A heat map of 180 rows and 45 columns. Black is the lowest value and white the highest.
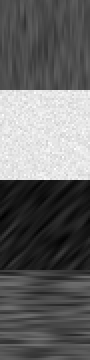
It is made of 4 by 1 panels. Panel 1,1: low, streaked downward, faint in contrast. Panel 2,1: very high, fine-grained, faint in contrast. Panel 3,1: very low, slanting up to the right, faint in contrast. Panel 4,1: low, streaked across.
